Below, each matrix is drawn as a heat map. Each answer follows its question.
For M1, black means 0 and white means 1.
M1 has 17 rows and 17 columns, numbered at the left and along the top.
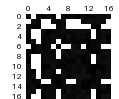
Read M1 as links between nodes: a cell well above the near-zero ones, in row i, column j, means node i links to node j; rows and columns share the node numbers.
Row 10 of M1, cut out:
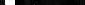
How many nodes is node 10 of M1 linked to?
2
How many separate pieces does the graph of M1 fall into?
2
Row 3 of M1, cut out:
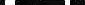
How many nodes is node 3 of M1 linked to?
3
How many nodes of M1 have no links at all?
1
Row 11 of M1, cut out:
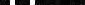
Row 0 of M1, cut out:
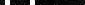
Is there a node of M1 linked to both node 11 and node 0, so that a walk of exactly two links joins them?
yes
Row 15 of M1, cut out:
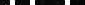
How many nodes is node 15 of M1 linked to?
3
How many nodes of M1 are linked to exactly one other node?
2
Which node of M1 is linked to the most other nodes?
node 2
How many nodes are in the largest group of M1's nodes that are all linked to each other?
2
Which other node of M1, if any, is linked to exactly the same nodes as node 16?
node 8
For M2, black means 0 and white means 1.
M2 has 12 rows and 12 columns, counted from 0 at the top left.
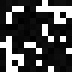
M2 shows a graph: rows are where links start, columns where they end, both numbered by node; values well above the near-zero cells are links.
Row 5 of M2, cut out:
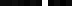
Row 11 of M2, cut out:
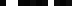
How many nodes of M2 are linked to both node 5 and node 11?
0
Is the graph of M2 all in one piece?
yes
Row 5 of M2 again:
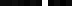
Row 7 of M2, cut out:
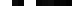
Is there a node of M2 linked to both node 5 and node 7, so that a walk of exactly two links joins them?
no
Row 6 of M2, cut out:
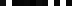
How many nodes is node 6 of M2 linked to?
3
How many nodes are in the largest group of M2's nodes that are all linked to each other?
3
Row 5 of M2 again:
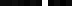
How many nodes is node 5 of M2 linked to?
1
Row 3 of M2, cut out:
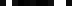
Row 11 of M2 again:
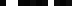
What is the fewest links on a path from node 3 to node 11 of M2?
2
